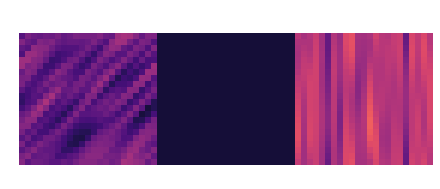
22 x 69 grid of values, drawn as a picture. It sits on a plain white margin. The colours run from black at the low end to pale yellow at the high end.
The table splits into one row of 3 panels. Panel 1,1: low, slanting up to the right. Panel 1,2: very low, flat. Panel 1,3: middling, streaked downward.
